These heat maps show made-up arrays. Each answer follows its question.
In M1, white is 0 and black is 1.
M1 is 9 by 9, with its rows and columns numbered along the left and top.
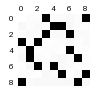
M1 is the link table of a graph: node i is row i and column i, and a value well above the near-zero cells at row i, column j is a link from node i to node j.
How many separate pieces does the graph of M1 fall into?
1
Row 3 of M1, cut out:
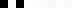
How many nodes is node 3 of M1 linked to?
2
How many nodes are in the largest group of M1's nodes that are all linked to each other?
2
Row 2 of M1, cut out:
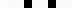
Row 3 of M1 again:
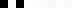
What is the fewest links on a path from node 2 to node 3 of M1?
1
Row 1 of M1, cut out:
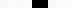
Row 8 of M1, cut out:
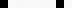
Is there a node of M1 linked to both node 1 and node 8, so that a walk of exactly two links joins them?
no
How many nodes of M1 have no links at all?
0
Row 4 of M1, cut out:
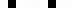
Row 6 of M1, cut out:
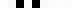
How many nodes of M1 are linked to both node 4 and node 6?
0
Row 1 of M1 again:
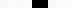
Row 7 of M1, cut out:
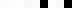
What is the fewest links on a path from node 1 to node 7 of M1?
2
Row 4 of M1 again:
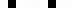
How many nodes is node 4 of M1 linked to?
2
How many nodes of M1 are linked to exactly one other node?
0
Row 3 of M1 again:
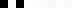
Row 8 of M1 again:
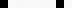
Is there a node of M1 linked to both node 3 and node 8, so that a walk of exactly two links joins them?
yes
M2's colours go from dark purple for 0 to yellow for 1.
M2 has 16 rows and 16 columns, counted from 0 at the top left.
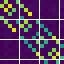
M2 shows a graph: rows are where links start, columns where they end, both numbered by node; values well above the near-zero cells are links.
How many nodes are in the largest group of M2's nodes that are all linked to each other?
2
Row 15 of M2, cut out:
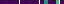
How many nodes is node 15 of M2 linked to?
2
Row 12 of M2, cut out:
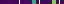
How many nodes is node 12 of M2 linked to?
2
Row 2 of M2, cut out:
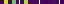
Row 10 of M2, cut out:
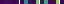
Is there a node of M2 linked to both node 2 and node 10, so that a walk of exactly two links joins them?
yes
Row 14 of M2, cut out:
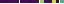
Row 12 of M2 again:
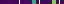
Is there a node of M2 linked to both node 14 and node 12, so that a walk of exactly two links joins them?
yes
